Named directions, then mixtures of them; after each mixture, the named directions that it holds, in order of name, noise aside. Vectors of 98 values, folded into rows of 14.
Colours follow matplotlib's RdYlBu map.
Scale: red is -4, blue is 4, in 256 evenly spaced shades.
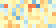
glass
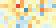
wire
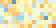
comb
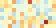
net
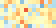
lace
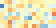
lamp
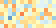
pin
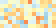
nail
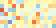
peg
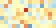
lace, pin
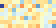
glass, lamp, peg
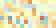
nail, pin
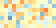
pin, wire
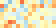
lace, peg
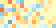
lace, peg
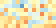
peg, wire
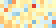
comb, glass, lace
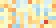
net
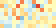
glass, wire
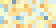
comb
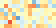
glass, peg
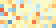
peg
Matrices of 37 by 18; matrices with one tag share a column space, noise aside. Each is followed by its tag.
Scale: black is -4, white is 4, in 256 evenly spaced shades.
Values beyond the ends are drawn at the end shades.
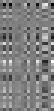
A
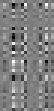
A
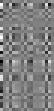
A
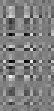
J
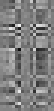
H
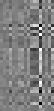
H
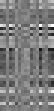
H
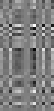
H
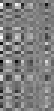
A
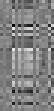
H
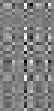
A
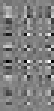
J
